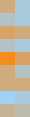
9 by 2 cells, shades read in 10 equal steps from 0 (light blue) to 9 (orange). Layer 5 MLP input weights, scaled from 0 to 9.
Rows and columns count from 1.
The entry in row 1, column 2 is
1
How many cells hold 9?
1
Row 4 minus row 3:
-4 -4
